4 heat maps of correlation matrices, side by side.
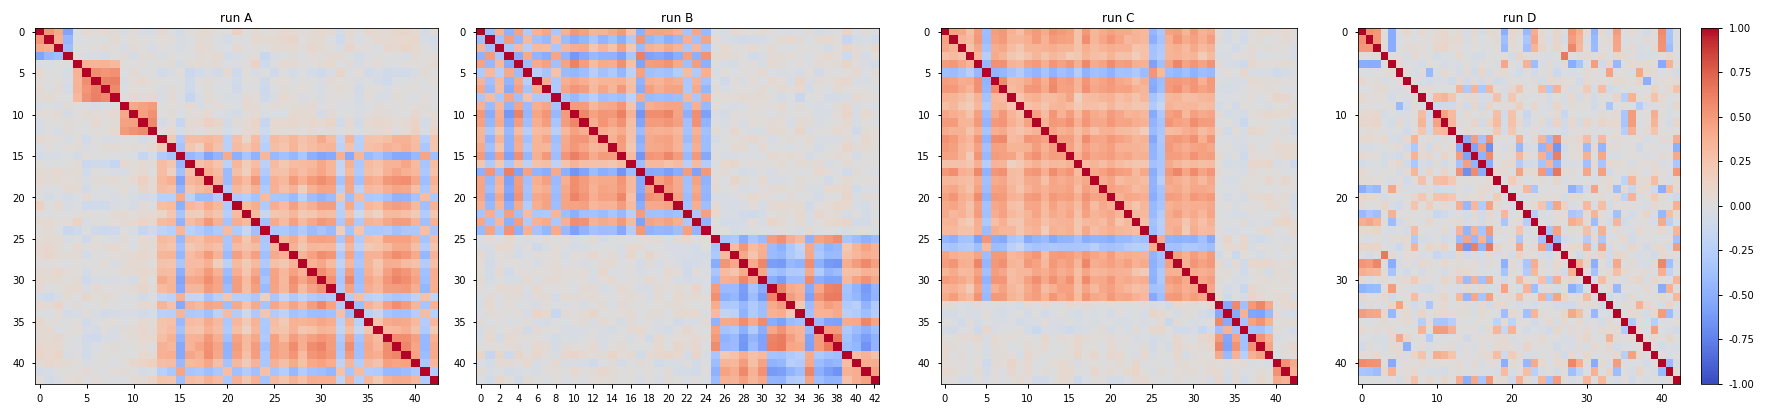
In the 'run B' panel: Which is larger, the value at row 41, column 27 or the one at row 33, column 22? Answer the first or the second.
the first
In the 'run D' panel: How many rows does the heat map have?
43
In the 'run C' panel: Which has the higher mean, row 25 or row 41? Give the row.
41
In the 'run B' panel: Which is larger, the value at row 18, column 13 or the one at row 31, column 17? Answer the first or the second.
the first
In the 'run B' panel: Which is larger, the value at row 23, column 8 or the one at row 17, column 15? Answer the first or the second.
the first
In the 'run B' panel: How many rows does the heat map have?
43
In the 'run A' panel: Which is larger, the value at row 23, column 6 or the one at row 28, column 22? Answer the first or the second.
the second
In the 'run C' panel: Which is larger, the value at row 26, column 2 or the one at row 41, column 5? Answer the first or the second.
the second
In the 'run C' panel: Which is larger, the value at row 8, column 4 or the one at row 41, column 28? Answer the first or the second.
the first
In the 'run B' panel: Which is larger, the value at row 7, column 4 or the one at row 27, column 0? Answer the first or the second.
the first
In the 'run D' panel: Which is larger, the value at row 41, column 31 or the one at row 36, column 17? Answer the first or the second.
the first
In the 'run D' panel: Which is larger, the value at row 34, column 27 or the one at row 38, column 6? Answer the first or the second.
the first
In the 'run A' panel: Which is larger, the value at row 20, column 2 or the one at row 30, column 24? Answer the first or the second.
the first
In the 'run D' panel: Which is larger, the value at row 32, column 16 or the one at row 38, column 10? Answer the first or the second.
the second
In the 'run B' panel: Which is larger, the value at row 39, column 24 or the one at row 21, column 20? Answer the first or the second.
the second
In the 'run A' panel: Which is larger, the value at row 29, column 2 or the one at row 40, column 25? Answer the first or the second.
the second
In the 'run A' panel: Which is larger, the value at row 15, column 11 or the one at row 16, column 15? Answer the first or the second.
the first
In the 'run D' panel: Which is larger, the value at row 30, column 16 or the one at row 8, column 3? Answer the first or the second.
the second
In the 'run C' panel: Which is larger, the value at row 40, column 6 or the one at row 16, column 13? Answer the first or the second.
the second
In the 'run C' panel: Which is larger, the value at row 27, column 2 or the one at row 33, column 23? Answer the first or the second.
the first
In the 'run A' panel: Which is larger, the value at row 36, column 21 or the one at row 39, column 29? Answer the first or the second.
the second
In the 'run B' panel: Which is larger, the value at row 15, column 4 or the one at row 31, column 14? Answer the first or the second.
the first
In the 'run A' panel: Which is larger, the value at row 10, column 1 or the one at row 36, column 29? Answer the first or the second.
the second
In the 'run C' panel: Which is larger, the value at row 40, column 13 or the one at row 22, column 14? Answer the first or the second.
the second
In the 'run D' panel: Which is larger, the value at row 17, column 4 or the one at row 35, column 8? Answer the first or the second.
the first
